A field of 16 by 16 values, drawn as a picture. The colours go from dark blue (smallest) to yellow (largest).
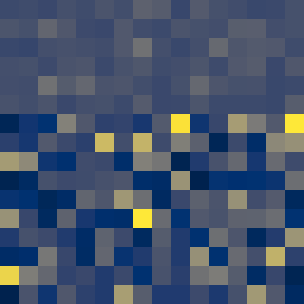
On average the colour sits 30% of the way up the scale. The top part is calmer, up to a seam about 40% of the way down. Neither half mirrors the other. There is no overall slope. No row or column stands out. Most values sit low, with a long tail of high ones.
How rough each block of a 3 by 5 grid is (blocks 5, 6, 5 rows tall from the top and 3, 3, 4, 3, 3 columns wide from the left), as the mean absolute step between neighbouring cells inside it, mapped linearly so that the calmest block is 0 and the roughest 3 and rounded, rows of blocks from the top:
00000 | 21322 | 31223
